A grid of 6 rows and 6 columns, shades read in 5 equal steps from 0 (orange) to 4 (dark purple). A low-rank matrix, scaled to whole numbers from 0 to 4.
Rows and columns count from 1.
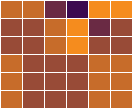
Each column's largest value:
2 2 3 4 3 2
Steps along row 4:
up same same down same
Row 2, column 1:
2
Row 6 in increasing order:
1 1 1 2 2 2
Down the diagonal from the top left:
1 2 1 2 1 1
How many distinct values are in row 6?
2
